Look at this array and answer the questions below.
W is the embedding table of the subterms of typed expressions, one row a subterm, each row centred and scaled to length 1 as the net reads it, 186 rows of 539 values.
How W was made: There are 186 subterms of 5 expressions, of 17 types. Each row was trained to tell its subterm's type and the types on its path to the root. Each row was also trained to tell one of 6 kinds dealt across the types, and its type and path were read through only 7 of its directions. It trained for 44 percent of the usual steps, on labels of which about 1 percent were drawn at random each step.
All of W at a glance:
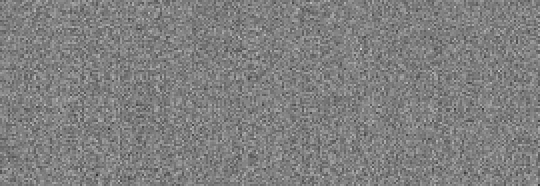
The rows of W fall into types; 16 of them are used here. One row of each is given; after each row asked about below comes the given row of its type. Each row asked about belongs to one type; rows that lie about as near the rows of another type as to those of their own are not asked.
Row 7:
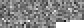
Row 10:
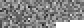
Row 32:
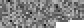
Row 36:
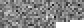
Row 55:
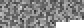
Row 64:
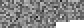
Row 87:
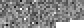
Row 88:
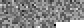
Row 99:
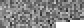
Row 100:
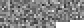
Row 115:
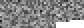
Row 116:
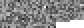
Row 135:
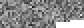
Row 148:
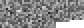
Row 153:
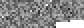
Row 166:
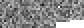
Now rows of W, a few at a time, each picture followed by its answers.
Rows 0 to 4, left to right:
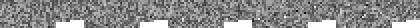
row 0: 99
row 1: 32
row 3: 36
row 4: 135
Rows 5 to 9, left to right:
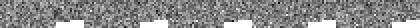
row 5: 36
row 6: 55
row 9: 88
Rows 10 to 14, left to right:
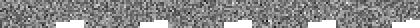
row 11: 55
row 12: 166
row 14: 135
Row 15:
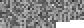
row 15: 55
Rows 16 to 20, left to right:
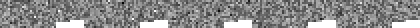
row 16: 88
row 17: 36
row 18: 153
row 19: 7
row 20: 32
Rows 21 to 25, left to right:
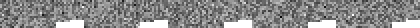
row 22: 99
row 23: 116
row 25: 115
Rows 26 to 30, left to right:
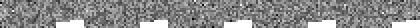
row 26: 153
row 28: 148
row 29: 148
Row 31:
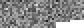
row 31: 87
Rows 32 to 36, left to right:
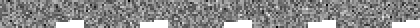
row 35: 115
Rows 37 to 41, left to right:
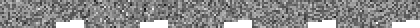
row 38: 32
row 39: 7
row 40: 10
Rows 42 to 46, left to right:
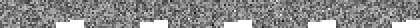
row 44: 148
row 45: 64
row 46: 135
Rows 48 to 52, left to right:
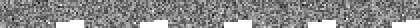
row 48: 166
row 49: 7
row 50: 88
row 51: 88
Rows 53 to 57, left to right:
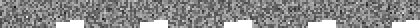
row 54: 7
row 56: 7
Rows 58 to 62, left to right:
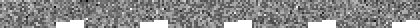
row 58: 116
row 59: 87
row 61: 116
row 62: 64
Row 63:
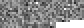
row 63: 148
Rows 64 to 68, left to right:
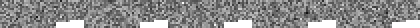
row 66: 88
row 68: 7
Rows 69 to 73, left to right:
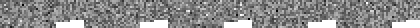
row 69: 87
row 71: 148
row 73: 153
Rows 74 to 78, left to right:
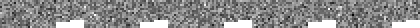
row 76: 88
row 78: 10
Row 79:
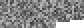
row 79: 100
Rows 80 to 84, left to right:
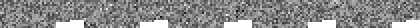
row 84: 36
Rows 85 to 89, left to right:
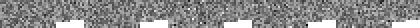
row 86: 10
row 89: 166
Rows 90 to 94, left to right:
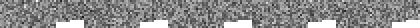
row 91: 148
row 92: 36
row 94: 148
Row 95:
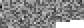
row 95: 10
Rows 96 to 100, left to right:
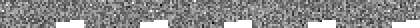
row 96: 99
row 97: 64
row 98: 64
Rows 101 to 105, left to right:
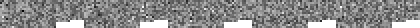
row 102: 10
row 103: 115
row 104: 36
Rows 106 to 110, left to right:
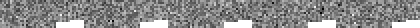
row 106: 55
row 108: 100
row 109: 100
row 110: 100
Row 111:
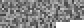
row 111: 100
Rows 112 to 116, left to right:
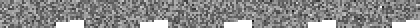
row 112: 64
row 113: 135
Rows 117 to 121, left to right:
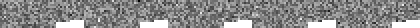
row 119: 166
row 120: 10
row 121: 10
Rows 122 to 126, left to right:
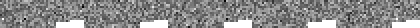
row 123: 64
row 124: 87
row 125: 88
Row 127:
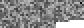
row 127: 32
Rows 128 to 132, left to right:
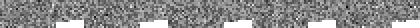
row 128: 10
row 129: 166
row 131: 64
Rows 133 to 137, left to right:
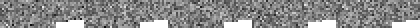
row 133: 148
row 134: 87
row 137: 32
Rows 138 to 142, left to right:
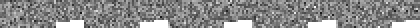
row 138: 99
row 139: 99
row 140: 32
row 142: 32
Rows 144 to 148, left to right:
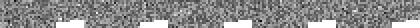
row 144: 166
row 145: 55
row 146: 99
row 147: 100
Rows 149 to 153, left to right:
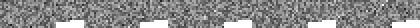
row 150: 32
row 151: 64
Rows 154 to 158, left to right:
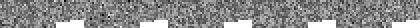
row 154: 88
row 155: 64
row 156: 88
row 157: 87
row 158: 100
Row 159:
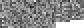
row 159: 10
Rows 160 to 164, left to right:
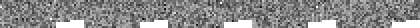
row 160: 88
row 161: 87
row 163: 55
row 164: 36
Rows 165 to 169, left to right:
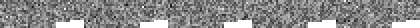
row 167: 115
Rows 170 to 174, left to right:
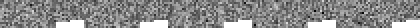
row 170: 153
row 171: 32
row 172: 32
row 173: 99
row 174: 36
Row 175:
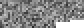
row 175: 135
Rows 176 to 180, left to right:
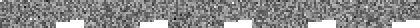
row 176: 100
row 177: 166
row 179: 7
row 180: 135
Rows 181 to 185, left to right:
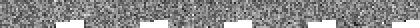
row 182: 10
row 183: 55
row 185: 116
